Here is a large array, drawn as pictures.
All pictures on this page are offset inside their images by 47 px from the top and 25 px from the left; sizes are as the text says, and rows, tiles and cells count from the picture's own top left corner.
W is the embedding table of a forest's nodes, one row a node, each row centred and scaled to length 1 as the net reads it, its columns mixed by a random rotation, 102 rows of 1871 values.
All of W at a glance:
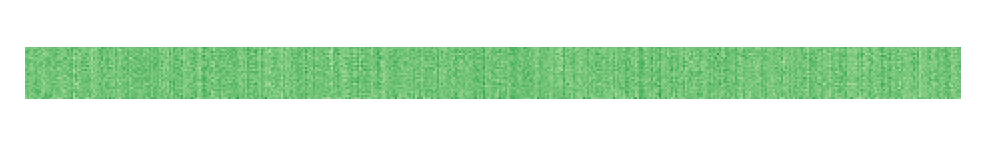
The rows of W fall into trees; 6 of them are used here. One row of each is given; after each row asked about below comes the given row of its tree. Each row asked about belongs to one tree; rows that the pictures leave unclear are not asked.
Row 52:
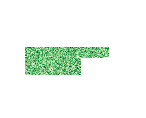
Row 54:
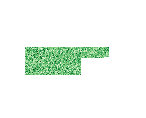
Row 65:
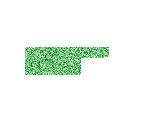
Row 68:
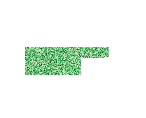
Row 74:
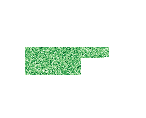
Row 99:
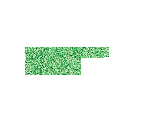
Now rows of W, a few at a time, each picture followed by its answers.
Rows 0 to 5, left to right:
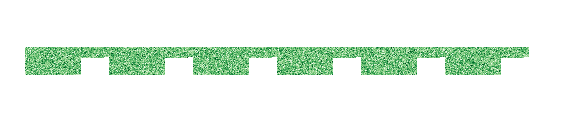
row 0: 65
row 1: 68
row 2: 52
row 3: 54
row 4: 74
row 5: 65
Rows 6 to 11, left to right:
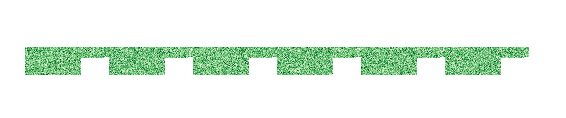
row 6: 54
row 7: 74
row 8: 52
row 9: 74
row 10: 74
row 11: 52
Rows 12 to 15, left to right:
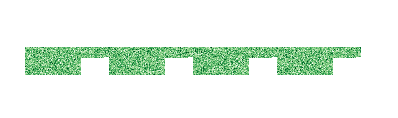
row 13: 68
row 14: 54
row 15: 54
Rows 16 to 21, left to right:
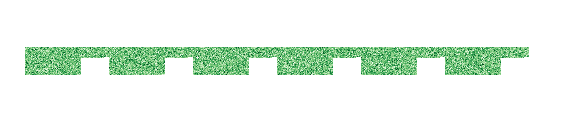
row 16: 74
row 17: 65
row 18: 52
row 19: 52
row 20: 68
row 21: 68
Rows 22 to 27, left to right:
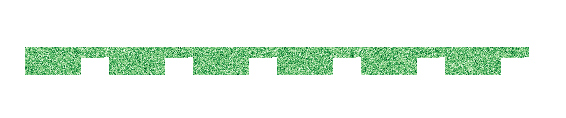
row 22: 74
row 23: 68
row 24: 68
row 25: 74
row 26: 65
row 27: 52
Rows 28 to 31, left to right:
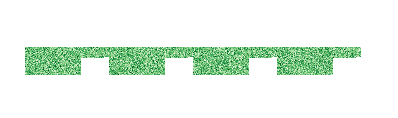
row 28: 54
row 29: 54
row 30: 54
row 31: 74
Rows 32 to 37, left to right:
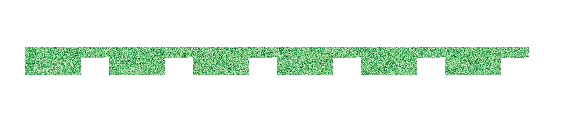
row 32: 74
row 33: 74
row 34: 68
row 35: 54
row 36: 54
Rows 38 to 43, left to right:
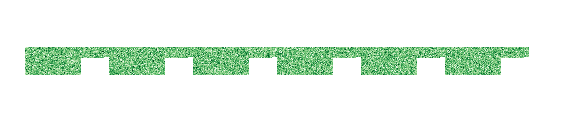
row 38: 65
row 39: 54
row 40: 74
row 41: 52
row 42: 68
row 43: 52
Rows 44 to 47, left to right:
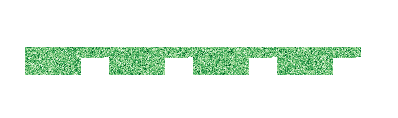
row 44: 52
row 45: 68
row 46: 68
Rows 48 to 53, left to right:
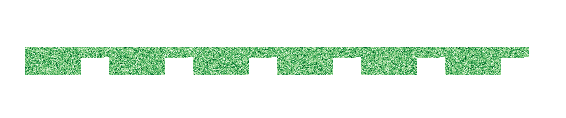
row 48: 74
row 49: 74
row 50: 65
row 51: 65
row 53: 65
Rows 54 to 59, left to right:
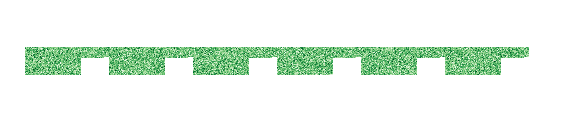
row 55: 74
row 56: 54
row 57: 65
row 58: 54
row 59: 52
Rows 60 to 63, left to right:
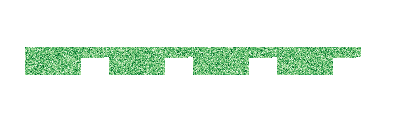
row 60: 99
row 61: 68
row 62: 68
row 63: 52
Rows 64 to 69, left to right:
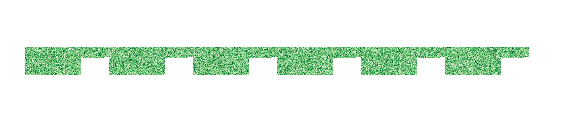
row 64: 68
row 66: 65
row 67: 54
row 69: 52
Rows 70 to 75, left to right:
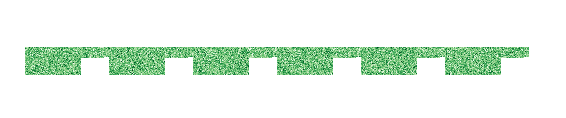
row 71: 54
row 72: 74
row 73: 74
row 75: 52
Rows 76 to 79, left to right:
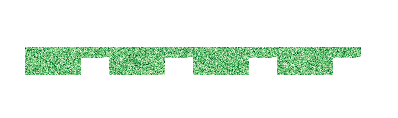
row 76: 54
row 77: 65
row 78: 52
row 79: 52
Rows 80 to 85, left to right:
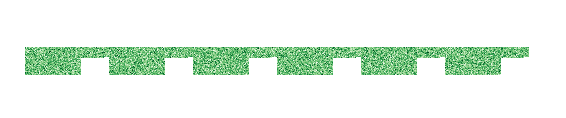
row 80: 68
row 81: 54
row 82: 74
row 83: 68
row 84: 52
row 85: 65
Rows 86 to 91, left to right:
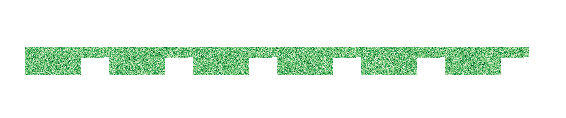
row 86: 54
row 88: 54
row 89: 54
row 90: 52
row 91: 65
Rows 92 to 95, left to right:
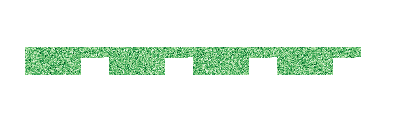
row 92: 65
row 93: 68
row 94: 74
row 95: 65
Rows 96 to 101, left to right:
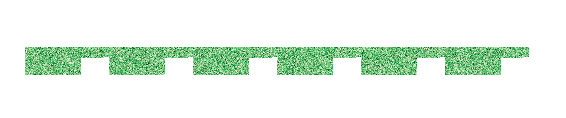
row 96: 65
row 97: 65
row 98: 54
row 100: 99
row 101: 74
